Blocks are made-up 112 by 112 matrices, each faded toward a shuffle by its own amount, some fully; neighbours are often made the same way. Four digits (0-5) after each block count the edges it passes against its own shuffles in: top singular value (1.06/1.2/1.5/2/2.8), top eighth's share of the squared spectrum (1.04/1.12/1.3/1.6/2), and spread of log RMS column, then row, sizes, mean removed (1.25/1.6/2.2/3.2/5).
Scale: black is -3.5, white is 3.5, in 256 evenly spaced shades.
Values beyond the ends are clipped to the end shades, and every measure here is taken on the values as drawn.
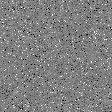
0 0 0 0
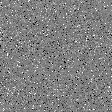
0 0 0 0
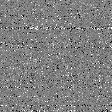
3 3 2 3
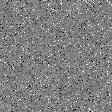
1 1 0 1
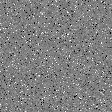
0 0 0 0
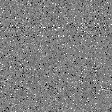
2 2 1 2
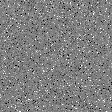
0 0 0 0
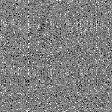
4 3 2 1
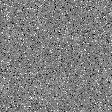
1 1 0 0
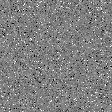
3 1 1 0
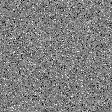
2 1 0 0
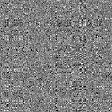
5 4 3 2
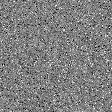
2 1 0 0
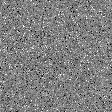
1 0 0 0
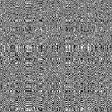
5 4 4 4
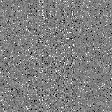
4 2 2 0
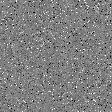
2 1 1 0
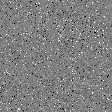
2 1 0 0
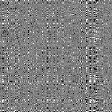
5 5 4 3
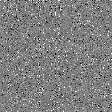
4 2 2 1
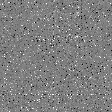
2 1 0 1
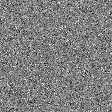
0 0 0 0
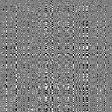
5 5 4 3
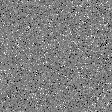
1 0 0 0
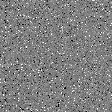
3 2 1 0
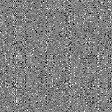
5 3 3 2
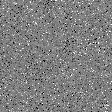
0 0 0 0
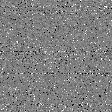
2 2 0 2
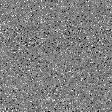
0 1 0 2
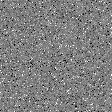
0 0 0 0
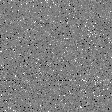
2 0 0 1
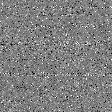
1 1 0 2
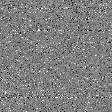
2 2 0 2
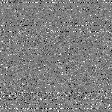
2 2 0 3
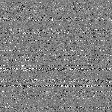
2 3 0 4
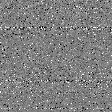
2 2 0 2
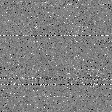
3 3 0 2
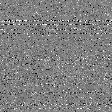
2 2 0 3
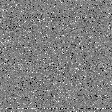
2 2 0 2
